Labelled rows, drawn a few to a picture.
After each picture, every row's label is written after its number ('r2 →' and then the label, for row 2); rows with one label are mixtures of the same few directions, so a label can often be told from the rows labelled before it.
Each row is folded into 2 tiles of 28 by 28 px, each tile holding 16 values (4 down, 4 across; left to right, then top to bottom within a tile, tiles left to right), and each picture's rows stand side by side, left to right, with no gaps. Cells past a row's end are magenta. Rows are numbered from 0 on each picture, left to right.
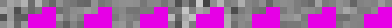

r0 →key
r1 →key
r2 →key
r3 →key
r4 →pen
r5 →key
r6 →pen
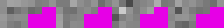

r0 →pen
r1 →pen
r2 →pen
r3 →pen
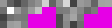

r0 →pen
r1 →pen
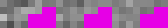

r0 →key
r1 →key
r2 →pen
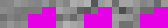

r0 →key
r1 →key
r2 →pen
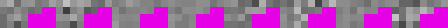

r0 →pen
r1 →pen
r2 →pen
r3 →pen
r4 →key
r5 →key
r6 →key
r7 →key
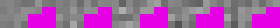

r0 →key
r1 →key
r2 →pen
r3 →key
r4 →key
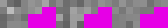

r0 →pen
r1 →key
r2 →pen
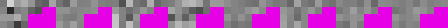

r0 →pen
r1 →pen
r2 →pen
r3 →key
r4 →key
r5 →pen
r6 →key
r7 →key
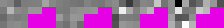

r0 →pen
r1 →key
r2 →pen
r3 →pen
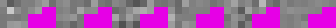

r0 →pen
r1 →key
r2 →key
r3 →pen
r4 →key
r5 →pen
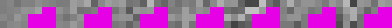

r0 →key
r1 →key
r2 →key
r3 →key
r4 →key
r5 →pen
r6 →pen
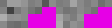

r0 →pen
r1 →pen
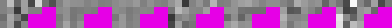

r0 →key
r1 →key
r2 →key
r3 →pen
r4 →key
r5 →pen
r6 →pen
